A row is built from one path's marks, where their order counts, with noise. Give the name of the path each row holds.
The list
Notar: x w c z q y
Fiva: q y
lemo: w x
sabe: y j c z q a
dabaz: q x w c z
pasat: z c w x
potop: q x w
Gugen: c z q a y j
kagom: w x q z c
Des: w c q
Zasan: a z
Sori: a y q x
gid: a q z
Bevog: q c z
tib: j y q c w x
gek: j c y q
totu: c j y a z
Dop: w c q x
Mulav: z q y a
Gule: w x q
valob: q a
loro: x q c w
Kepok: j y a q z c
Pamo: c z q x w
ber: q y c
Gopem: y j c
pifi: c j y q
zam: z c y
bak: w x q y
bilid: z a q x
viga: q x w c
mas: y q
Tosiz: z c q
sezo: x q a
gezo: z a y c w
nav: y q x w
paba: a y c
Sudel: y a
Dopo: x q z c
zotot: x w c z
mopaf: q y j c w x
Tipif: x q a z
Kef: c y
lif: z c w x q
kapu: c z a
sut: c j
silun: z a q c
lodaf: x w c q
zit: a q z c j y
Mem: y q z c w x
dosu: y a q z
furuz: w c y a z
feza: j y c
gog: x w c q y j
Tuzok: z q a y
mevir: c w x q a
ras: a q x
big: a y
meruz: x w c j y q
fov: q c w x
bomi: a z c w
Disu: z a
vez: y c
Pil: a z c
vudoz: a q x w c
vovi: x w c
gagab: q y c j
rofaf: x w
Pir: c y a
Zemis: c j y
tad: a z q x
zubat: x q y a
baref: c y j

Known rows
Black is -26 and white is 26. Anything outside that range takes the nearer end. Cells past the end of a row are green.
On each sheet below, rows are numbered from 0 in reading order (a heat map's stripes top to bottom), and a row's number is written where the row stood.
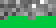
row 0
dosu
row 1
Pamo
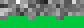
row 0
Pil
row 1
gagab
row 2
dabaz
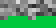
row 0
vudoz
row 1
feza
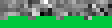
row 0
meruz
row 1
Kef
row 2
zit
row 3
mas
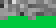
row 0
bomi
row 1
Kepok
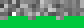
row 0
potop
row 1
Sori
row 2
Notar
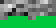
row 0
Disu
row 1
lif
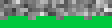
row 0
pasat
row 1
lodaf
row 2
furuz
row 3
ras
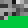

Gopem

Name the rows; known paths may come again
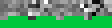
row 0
meruz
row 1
Zasan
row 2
Dopo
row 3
valob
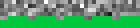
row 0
loro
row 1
Pil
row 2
vovi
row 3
Pir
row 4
zotot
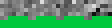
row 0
tib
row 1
gezo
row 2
dabaz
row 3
Disu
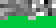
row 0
Kepok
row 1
rofaf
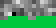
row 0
Zemis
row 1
bilid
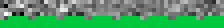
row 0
big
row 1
viga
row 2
kapu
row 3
furuz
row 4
gek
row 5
Notar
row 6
mevir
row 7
gagab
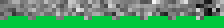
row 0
Tuzok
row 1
kagom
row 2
ras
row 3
zubat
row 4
bak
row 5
pifi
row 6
lif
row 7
Fiva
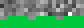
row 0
mopaf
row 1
lodaf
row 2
potop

